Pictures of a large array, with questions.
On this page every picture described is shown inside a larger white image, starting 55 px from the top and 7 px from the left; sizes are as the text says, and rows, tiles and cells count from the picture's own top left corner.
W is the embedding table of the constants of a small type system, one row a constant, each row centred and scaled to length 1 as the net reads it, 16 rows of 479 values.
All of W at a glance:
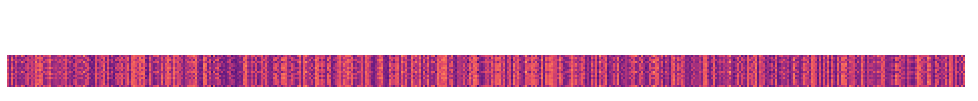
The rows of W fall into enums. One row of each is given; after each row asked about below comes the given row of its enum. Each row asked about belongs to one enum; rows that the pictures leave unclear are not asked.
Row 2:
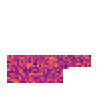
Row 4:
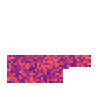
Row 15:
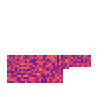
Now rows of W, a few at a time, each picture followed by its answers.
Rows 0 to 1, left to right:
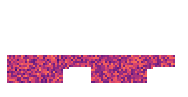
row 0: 15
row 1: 4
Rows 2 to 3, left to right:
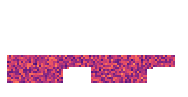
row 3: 15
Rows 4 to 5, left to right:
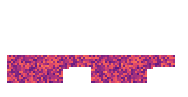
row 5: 4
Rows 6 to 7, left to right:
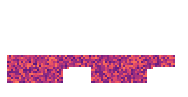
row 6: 2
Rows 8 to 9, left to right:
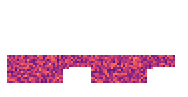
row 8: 15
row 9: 2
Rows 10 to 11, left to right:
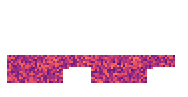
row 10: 4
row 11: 2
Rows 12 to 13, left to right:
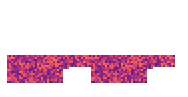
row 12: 4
